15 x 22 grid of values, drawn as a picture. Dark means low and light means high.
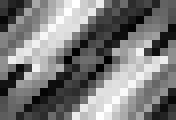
Streaks slant up to the right. No overall slope runs across the table. It looks the same turned upside down.
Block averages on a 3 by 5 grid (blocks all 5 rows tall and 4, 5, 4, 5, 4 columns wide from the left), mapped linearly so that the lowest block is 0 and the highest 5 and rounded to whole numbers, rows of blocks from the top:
1 5 3 0 1
3 3 0 3 3
1 0 3 5 1
